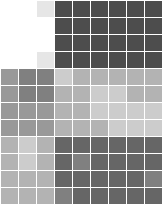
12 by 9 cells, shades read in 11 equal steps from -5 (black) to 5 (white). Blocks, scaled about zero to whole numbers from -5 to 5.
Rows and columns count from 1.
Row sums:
2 3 3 2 14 15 19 18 1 2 1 1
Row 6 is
1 0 0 2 2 3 3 2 2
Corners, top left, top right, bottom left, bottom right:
5 -2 2 -1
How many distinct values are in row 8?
3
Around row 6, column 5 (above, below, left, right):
2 2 2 3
